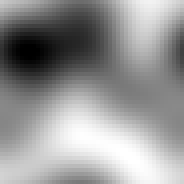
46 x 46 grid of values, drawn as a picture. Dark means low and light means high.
The field is smooth, with broad soft blobs. On average the colour sits 60% of the way up the scale. The ninth with the lowest average is the top left. There are no lone odd cells. The middle right is the smoothest part. No regular stripes run through it.
